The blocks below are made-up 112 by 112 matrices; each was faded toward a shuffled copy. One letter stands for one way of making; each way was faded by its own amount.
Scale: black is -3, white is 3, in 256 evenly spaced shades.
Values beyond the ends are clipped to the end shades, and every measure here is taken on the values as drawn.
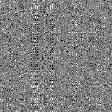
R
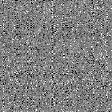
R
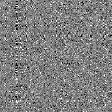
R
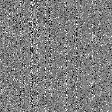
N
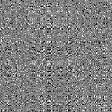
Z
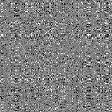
Z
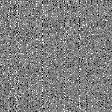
R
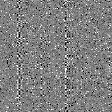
R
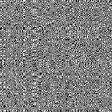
Z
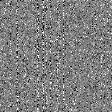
N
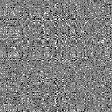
Z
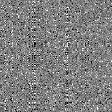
R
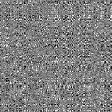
Z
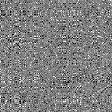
Z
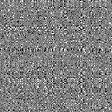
Z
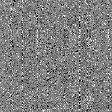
R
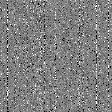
N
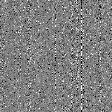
N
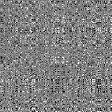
Z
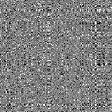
Z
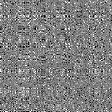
Z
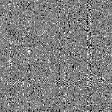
R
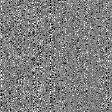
N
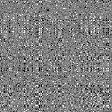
Z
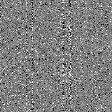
R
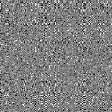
Z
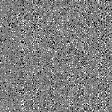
R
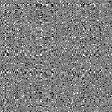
Z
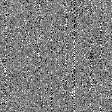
N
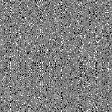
R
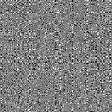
Z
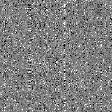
R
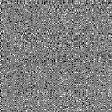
Z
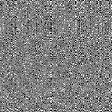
Z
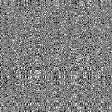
Z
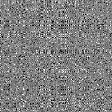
Z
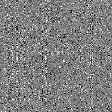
R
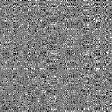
Z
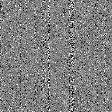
N
